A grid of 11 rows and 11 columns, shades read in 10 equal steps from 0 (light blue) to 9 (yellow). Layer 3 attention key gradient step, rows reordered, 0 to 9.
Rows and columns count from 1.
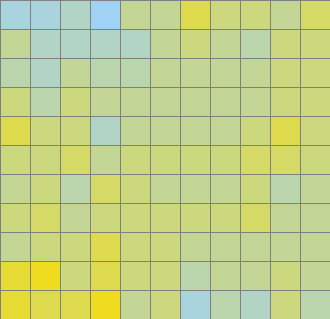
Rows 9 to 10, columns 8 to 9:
4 4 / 4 4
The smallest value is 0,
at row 1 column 4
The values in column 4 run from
0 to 9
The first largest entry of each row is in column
7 7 10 1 1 3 4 2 4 2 4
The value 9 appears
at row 10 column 2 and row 11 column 4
